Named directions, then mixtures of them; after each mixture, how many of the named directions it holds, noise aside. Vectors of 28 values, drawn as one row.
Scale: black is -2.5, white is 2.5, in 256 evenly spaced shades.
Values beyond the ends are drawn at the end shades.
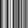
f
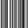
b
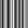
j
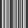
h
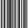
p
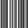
one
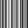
two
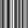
one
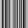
one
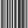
three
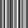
three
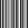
one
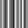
one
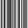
one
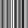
two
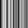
two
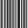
two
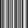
three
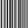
three
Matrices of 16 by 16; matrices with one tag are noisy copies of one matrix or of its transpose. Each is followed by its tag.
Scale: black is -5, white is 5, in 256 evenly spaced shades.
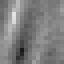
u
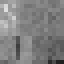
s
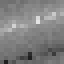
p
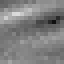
u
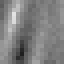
u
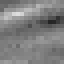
u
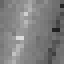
p
